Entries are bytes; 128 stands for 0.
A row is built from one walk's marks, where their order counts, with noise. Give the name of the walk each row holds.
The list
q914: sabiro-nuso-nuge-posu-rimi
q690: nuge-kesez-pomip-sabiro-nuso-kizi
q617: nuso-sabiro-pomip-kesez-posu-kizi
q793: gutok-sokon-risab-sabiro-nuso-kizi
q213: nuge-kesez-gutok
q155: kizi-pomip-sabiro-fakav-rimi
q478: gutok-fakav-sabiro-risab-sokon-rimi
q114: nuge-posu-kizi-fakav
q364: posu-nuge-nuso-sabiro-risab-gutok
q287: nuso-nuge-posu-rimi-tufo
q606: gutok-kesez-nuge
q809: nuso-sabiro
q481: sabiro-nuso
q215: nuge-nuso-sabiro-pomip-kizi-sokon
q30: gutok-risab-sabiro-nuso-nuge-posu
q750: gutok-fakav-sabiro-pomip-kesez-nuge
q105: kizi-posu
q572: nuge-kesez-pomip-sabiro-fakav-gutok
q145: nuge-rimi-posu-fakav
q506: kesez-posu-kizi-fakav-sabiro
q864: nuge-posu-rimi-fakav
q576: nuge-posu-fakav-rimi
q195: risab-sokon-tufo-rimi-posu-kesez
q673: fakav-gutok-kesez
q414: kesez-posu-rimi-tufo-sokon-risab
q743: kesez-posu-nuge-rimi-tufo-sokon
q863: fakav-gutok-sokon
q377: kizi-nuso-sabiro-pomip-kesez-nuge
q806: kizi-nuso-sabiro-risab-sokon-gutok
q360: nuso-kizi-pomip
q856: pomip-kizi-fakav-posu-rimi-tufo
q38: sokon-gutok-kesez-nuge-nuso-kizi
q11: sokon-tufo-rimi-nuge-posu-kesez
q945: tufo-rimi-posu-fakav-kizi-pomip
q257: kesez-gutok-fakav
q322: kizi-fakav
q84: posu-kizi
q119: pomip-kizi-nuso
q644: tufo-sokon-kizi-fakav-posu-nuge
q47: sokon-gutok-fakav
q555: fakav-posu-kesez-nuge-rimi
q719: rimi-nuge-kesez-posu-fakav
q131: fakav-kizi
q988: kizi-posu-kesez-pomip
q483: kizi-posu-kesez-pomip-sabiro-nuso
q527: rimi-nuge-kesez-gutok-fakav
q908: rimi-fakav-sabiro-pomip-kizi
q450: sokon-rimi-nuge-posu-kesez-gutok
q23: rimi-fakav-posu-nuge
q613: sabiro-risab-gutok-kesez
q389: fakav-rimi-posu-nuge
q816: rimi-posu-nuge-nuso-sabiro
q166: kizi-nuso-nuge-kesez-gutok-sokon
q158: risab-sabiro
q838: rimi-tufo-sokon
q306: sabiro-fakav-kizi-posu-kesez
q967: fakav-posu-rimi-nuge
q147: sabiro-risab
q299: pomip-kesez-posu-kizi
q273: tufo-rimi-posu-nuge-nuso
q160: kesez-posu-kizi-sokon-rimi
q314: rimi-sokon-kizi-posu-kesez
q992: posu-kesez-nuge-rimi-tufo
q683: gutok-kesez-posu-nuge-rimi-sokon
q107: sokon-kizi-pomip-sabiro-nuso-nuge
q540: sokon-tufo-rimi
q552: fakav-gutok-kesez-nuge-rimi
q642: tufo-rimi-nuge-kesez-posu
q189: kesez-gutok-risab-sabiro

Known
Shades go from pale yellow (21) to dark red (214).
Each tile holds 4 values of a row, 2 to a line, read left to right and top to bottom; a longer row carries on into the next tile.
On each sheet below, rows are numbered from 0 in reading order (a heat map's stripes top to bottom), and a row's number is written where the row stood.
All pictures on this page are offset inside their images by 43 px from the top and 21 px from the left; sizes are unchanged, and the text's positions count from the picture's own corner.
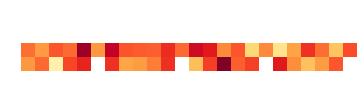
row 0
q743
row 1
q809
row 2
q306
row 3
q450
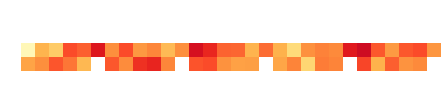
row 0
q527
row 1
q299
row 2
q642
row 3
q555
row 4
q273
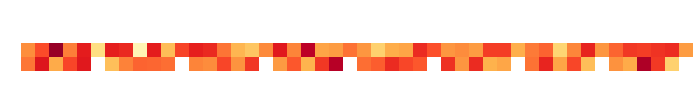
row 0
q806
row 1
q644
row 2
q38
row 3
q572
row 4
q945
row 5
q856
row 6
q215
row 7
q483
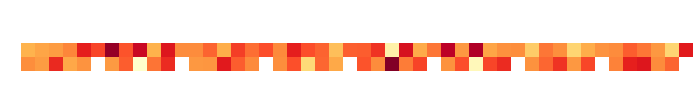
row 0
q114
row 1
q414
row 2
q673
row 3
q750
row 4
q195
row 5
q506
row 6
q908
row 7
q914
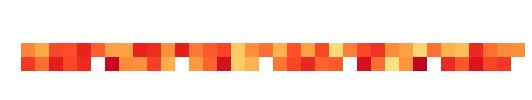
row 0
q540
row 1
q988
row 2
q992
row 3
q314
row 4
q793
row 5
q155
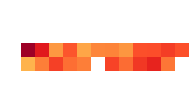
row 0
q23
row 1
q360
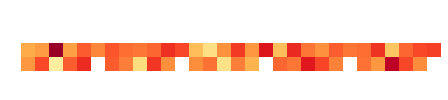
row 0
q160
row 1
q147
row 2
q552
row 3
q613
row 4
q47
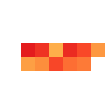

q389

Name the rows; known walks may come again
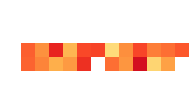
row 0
q816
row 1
q864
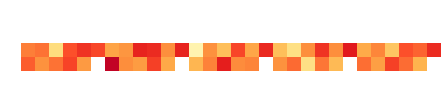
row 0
q863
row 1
q988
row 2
q719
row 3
q552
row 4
q257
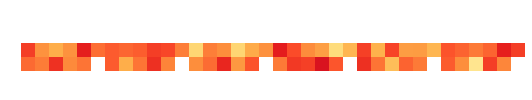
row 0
q322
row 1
q481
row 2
q908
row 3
q617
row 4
q131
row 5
q147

